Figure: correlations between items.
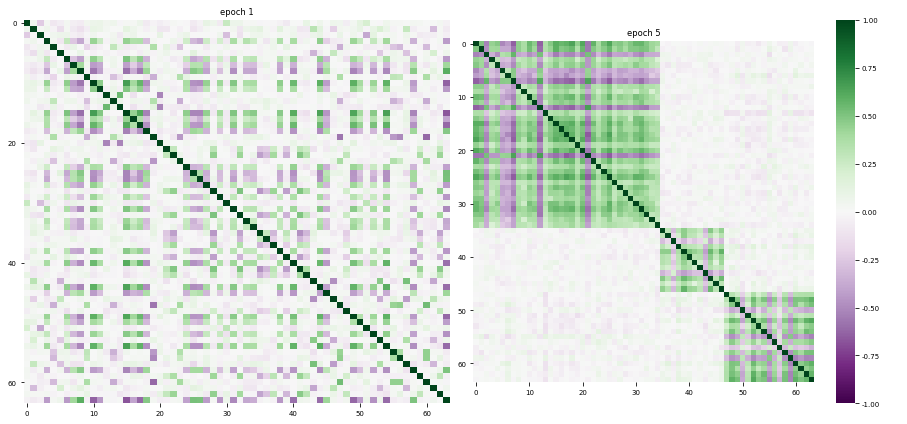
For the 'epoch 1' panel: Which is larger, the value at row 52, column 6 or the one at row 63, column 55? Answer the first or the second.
the first
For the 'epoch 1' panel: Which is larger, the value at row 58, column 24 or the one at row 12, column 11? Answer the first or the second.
the second
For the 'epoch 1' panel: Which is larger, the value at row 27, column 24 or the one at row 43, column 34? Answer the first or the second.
the first
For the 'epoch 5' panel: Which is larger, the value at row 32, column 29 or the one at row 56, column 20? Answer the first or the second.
the first
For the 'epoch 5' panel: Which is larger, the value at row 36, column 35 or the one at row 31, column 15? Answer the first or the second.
the second
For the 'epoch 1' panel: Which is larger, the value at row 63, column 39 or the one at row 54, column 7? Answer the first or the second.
the first
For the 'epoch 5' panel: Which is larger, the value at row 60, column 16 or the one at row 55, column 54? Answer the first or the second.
the first
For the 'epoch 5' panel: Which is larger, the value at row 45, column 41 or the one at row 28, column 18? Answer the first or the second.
the second
